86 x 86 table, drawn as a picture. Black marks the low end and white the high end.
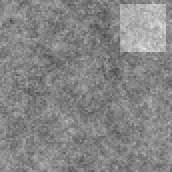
No regular stripes run through it. Neither half mirrors the other. The top right is the ninth with the highest average. In the top right lies a patch that is higher than the rest. The texture is blotchy.
